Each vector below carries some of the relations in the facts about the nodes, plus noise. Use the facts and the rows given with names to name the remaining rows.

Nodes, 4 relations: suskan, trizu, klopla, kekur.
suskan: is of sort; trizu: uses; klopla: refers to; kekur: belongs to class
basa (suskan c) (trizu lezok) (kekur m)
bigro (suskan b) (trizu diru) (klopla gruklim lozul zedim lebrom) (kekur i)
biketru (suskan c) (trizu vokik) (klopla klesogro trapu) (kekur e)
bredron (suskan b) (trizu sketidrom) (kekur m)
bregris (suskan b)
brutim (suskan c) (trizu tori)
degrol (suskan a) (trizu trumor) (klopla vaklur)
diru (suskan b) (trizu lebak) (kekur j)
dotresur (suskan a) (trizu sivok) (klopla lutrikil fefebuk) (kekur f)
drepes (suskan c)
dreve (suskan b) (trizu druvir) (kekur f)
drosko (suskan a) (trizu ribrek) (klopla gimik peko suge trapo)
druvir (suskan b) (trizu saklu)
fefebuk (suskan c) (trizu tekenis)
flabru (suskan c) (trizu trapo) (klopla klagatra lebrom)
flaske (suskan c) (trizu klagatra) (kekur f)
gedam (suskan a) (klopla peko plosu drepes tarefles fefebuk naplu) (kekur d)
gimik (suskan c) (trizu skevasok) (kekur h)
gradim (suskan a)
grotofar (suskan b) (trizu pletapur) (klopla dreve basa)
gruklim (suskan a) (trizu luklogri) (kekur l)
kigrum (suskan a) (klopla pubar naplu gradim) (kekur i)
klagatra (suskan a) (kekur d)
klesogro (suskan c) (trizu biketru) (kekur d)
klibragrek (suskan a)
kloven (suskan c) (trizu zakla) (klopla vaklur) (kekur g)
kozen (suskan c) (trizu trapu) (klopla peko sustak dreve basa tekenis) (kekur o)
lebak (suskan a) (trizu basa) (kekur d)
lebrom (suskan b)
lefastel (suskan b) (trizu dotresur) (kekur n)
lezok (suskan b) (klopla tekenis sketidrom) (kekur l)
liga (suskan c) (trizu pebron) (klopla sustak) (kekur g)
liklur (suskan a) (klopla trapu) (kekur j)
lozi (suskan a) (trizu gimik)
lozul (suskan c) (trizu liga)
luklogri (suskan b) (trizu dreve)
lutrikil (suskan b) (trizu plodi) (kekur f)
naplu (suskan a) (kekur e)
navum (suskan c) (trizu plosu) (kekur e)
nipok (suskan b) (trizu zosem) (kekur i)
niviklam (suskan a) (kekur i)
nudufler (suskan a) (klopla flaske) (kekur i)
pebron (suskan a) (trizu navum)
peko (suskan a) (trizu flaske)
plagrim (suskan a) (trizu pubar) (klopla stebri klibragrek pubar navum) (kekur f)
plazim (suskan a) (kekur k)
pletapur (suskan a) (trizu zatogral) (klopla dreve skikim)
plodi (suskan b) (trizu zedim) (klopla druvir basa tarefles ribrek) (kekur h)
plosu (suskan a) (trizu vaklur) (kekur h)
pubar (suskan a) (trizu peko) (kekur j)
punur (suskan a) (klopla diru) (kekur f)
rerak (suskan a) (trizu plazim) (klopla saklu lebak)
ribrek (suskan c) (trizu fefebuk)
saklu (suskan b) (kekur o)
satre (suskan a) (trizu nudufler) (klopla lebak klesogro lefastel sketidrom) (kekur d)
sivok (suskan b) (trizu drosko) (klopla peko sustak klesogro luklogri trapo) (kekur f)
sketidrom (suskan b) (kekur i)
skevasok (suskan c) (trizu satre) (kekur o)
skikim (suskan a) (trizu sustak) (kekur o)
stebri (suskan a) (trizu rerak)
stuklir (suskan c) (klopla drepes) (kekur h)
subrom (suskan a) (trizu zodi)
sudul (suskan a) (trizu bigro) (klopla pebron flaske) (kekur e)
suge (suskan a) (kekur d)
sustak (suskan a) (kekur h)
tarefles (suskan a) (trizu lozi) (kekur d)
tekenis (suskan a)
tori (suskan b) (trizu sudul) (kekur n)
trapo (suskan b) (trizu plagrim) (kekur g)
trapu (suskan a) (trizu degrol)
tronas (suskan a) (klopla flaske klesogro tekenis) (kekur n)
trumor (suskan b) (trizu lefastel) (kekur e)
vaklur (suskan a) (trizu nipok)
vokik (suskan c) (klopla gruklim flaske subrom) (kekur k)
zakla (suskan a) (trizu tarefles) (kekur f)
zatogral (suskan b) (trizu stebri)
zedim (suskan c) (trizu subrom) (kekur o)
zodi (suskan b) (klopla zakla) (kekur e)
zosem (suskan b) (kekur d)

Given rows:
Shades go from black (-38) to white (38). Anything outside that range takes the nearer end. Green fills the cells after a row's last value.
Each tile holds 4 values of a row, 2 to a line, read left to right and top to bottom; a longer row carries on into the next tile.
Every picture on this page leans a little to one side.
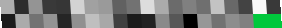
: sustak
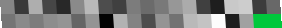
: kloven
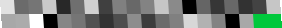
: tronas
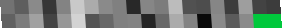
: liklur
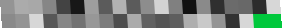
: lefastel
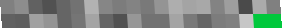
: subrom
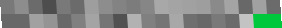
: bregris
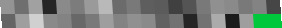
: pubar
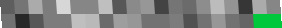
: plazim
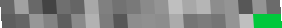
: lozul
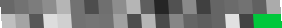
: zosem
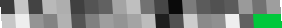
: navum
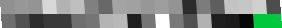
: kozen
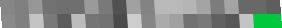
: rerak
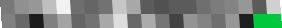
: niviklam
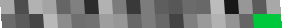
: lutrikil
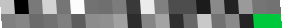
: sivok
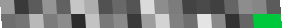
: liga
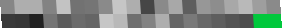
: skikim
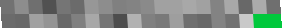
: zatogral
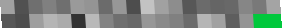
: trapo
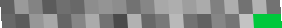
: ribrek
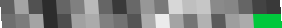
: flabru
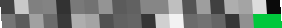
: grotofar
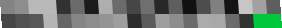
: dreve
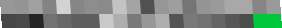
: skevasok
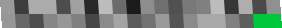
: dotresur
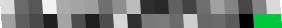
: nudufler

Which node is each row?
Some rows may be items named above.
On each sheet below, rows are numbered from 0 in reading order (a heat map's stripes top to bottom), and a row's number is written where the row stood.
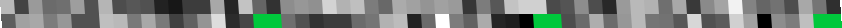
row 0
plagrim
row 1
kozen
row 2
trapu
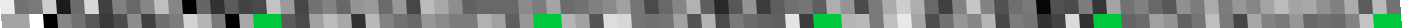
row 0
tronas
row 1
trapo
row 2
zosem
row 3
klesogro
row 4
luklogri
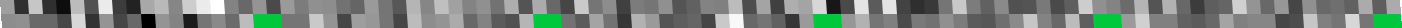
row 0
stuklir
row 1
tekenis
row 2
grotofar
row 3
basa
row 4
bredron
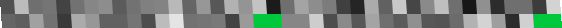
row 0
pletapur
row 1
tori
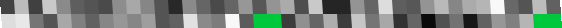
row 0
zodi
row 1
plosu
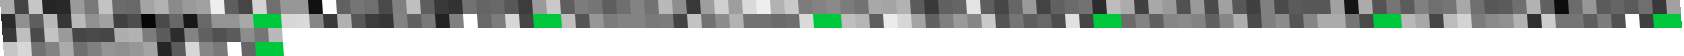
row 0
gimik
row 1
sudul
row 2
drepes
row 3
lebak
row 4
punur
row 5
klagatra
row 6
trumor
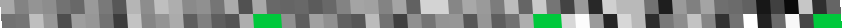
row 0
tekenis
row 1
peko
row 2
biketru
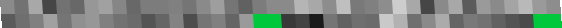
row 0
diru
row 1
skikim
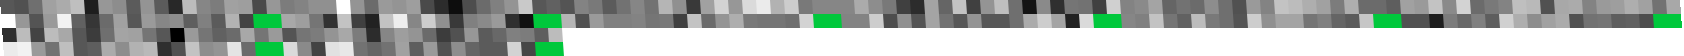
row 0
gedam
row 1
kigrum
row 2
drepes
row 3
tori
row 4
rerak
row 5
saklu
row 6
naplu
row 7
tarefles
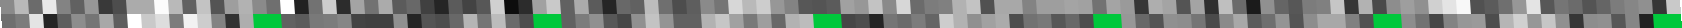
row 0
lezok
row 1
flaske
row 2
lebrom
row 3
saklu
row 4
dotresur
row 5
sketidrom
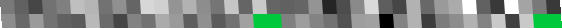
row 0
drosko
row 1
degrol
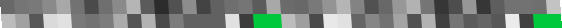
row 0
zosem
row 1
suge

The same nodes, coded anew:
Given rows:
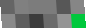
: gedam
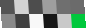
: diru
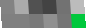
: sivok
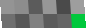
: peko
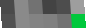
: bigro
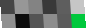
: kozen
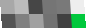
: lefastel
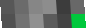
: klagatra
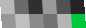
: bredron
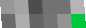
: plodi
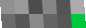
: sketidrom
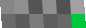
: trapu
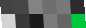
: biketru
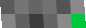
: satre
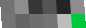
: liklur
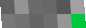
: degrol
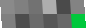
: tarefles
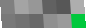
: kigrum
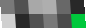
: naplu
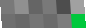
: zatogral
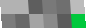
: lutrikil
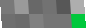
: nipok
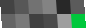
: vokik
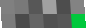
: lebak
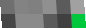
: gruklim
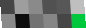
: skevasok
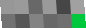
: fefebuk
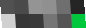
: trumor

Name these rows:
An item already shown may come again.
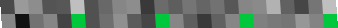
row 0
skevasok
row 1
klagatra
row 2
satre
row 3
dotresur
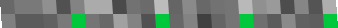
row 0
zosem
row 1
dreve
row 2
lezok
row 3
sketidrom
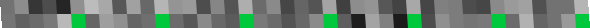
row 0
liklur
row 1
plosu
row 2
sketidrom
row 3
rerak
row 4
zedim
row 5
flabru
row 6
plodi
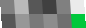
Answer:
tronas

